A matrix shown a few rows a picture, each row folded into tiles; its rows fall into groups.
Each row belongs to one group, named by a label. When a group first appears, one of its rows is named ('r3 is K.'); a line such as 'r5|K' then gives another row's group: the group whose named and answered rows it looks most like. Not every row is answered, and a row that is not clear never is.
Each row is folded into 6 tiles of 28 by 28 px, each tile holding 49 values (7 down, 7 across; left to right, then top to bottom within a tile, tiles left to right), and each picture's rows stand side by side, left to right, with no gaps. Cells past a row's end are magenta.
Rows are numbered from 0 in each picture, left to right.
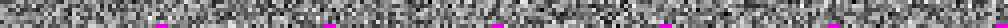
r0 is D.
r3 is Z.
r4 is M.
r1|Z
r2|M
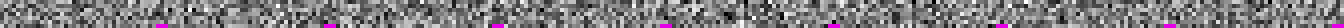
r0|M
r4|Z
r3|M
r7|M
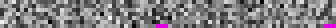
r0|M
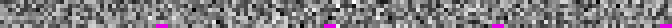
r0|D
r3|M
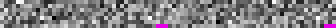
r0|Z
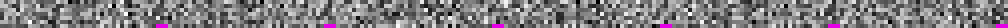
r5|M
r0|M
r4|M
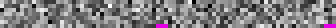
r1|D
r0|Z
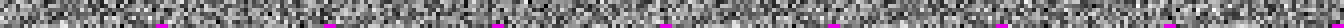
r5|Z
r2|Z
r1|M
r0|Z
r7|Z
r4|Z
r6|M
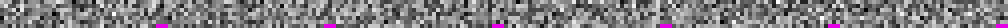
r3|D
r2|Z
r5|D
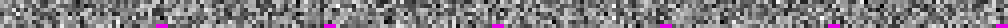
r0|M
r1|Z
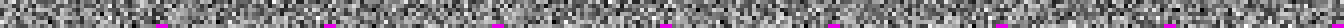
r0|M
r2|D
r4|D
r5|D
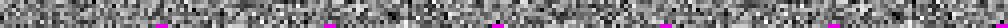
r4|M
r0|M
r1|M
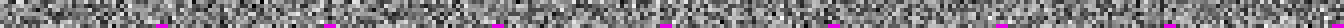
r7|D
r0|Z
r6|Z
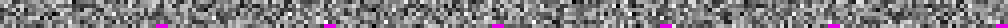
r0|M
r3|M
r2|D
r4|M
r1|D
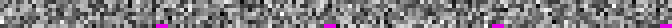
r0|Z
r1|M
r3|Z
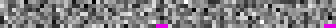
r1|M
